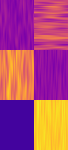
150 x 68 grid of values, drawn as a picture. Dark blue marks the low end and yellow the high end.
It is made of 3 by 2 panels. Panel 1,1: low, streaked downward, faint in contrast. Panel 1,2: middling, streaked across. Panel 2,1: high, streaked downward. Panel 2,2: low, streaked downward, faint in contrast. Panel 3,1: very low, flat. Panel 3,2: very high, streaked downward, faint in contrast.
